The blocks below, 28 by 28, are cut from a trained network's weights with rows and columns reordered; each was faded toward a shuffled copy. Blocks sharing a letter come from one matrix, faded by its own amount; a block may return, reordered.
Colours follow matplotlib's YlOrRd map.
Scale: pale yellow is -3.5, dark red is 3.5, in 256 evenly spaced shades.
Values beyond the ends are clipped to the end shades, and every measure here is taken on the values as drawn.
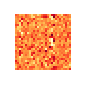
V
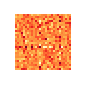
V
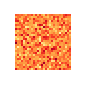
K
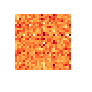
V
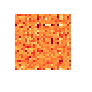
V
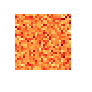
K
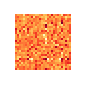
V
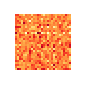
V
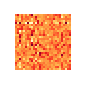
V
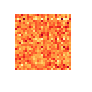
V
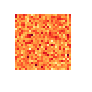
K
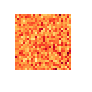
K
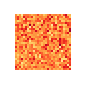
K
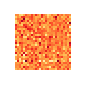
V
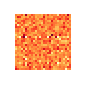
V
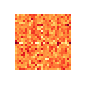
V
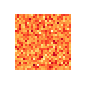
K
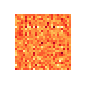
V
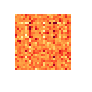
V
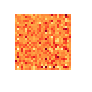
V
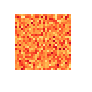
K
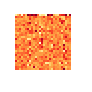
V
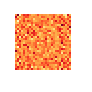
K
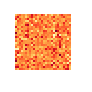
V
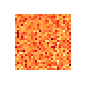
V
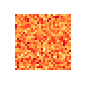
K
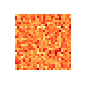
V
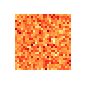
K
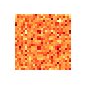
V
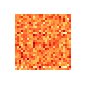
V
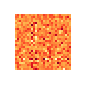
V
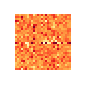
V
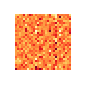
V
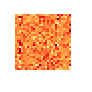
V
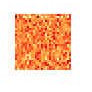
V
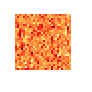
K
